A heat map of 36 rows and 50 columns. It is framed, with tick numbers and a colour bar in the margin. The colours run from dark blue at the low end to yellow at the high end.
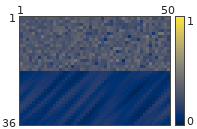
The table splits into 2 rows of 1 panel. Panel 1,1: low, fine-grained. Panel 2,1: very low, slanting up to the right, faint in contrast.
